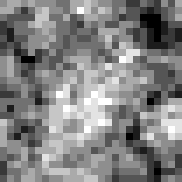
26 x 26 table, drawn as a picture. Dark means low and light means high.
Ninth with the lowest average: top right. Stripes: none. Ninth with the highest average: centre. Grain: blotchy.
